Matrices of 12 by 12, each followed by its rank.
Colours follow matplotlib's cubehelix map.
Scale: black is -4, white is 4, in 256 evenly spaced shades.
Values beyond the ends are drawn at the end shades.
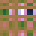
one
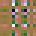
one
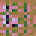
two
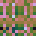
two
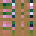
one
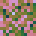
full rank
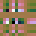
one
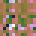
two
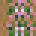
two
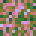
full rank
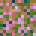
full rank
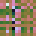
two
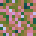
full rank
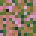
full rank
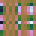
one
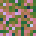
full rank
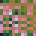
two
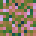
full rank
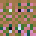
two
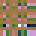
one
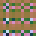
one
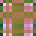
one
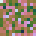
full rank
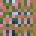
two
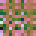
two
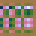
one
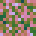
full rank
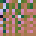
two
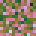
full rank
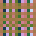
one
